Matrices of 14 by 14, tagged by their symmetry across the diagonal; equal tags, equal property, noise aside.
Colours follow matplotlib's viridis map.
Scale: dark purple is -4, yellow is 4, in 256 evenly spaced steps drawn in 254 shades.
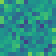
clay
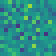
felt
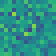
clay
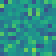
felt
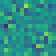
felt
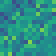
clay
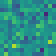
felt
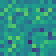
clay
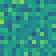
clay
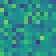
felt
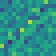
clay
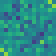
clay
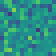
felt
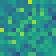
clay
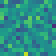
felt
